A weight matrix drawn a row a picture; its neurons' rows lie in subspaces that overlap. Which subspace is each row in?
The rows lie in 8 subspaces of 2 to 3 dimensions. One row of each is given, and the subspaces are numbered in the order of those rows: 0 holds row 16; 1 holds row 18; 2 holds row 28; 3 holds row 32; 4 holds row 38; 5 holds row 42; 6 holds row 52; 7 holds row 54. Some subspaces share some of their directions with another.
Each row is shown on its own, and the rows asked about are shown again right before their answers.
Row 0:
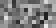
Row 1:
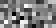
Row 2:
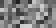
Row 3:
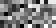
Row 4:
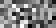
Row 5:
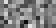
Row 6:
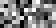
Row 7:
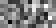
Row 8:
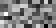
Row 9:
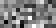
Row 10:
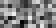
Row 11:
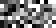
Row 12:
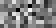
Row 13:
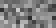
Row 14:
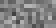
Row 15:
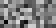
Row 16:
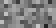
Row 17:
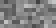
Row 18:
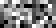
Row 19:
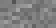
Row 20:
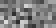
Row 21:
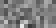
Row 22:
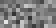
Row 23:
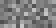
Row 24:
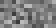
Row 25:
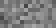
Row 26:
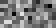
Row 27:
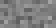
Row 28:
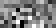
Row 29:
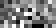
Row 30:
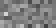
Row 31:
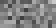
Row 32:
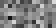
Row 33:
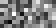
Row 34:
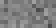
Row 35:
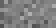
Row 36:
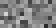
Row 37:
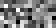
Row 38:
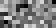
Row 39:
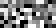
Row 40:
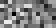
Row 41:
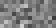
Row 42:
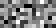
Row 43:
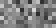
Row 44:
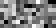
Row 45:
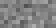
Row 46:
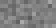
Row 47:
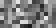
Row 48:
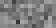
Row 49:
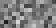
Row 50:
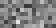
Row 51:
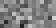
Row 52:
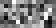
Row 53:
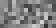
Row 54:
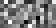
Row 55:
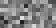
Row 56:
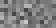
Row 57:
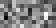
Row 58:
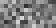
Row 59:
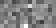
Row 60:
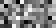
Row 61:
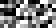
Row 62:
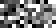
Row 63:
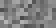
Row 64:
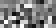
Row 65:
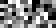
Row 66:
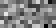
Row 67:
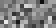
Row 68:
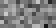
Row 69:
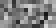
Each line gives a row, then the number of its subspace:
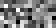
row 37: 6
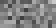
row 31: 3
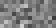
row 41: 0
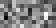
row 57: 6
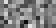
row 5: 7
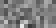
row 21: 7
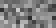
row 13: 6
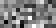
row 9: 2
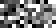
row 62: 0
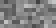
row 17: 4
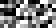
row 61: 3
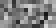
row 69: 6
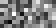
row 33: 5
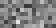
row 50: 5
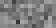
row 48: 6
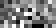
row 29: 2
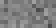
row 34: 2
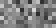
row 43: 5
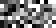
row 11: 0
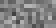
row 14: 7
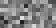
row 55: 1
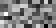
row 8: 4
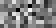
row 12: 1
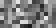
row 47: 1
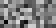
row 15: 7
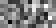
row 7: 5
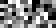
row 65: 5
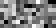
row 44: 4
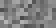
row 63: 1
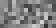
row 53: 6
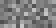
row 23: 2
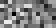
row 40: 5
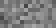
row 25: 1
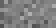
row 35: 2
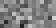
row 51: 0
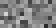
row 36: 4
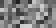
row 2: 1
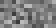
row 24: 7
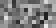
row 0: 6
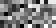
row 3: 0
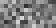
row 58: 3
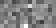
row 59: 1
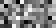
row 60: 0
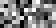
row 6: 5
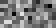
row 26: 5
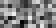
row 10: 3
